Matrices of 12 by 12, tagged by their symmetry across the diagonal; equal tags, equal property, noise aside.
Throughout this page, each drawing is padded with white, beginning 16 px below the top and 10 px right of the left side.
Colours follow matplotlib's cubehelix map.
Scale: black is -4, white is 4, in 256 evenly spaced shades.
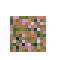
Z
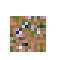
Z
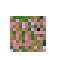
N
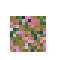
Z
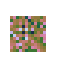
Z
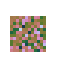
Z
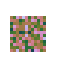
Z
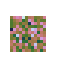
Z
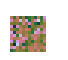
Z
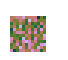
N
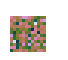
N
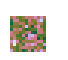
N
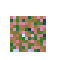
Z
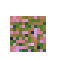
N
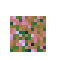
N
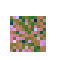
Z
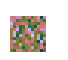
N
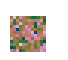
N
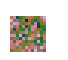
N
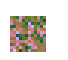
Z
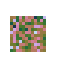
N
